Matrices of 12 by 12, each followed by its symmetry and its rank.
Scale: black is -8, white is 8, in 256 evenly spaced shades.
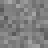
antisymmetric, full rank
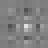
symmetric, rank one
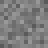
symmetric, full rank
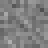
antisymmetric, full rank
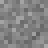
symmetric, full rank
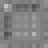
symmetric, rank two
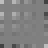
symmetric, rank one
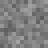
antisymmetric, full rank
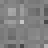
symmetric, rank two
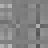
neither, rank two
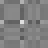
symmetric, rank one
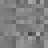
neither, rank two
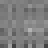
neither, rank two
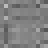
neither, rank two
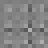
symmetric, rank two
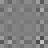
symmetric, rank one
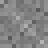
symmetric, full rank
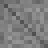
symmetric, full rank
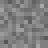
antisymmetric, full rank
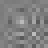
symmetric, rank two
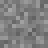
symmetric, full rank
